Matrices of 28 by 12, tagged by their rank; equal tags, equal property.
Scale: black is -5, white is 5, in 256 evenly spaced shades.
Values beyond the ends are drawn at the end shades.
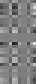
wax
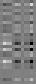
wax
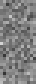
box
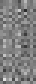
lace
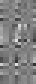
lace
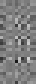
lace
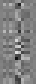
lace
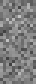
box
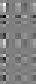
wax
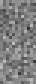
box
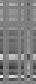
wax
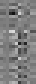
lace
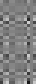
wax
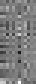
lace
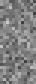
box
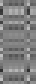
wax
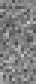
box
